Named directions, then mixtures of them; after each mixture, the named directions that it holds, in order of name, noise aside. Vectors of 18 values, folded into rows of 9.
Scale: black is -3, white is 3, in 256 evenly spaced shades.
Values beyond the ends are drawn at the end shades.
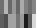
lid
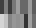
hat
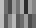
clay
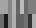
clay, hat, lid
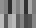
clay, hat, lid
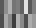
clay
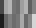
clay, hat, lid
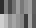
hat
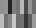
clay, hat, lid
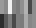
clay, hat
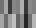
clay, hat, lid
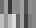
clay, hat, lid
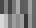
hat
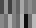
hat, lid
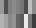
clay, lid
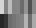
hat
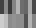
hat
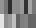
clay, hat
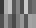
clay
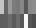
clay, hat, lid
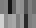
clay, hat, lid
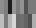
clay, hat, lid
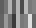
clay, lid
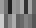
clay, hat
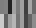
clay, hat, lid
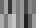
clay, hat, lid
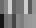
clay, hat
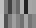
clay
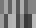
clay, lid
